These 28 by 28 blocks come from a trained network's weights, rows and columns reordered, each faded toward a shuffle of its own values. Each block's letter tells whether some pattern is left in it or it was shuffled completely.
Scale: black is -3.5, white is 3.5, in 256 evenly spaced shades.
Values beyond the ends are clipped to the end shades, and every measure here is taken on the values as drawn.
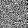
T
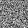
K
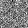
K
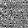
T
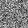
K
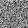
K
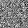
K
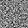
T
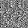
T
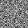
T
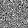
K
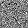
K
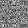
T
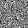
K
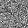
K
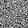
K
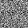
T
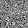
K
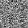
T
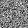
K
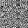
T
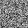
K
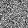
K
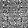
T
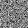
K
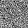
K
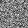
K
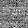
T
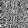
T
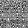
T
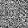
T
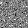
K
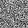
K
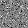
K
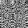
T
